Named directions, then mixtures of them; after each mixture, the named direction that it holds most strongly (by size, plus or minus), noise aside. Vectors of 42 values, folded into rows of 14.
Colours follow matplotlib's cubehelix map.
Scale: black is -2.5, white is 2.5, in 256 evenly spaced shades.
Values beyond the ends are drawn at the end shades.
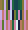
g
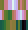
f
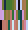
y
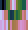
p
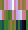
f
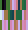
p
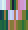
p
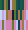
g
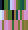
p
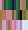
f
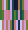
g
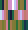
f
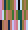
y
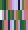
y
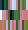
p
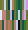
g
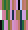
y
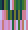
p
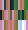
f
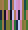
g
